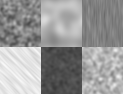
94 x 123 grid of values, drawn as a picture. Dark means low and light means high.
It is made of 2 by 3 panels. Panel 1,1: middling, blotchy. Panel 1,2: high, smooth. Panel 1,3: middling, streaked downward, faint in contrast. Panel 2,1: very high, slanting down to the right, faint in contrast. Panel 2,2: low, blotchy, faint in contrast. Panel 2,3: high, blotchy.
